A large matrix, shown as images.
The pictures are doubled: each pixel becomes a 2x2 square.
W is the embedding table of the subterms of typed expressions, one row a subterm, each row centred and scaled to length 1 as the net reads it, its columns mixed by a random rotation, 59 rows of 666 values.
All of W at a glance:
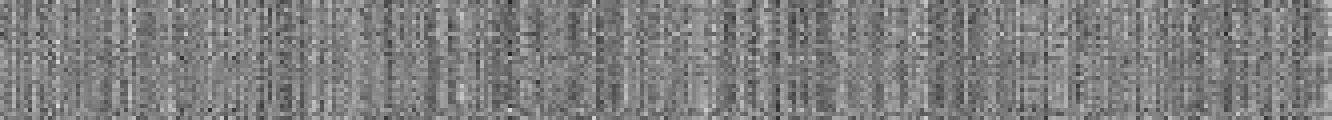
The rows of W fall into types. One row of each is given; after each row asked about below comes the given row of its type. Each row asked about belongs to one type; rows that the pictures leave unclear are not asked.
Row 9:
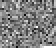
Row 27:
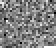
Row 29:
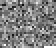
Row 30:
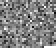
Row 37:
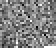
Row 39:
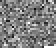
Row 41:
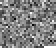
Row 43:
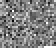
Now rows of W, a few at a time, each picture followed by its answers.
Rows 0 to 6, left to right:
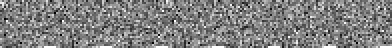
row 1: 27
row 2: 9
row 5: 37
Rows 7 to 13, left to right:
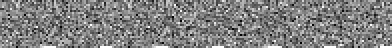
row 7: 9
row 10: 43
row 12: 41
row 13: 39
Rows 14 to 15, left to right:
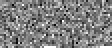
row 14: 41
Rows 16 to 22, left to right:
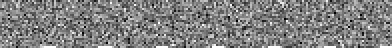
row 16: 9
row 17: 9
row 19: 39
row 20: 43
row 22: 39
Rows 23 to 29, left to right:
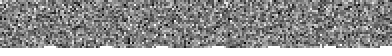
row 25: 41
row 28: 30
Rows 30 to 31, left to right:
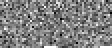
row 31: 27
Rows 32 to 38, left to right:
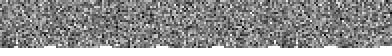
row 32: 37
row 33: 29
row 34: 39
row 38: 27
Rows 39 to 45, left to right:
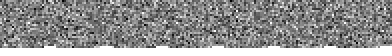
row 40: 43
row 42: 37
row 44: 27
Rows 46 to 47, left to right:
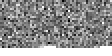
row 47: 43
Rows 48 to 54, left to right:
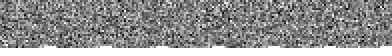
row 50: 43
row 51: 30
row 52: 27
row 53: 27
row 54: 30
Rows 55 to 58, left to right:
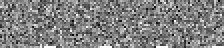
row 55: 30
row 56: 29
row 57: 39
